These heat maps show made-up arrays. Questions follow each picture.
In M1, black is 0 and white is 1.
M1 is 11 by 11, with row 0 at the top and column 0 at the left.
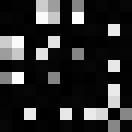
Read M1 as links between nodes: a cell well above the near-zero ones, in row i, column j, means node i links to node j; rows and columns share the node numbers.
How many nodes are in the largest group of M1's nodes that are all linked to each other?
3
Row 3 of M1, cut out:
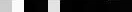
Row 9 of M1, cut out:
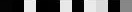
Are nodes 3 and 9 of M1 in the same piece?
no
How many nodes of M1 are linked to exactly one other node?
5
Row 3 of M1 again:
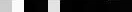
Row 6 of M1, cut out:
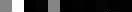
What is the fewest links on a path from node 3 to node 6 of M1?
2
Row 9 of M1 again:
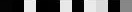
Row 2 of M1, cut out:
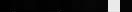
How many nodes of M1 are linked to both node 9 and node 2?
0
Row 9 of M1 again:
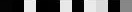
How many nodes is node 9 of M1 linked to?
5
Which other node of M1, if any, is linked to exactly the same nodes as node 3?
node 6
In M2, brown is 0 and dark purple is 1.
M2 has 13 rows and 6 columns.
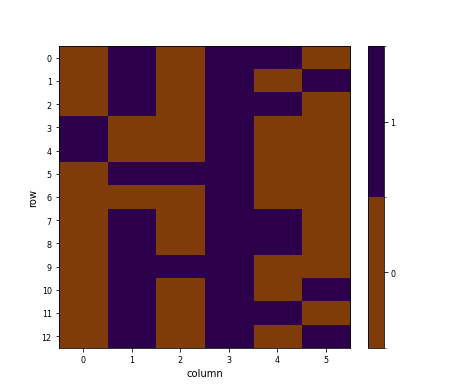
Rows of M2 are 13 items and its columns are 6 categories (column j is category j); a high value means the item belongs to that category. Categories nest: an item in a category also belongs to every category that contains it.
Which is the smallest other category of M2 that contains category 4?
1
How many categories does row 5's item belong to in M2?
3
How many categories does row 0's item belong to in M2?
3
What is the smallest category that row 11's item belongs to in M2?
4
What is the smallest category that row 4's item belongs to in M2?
0
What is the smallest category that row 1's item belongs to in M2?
5
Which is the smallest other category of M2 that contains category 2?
1
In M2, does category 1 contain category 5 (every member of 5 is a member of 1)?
yes
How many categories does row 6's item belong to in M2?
1
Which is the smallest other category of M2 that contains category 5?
1
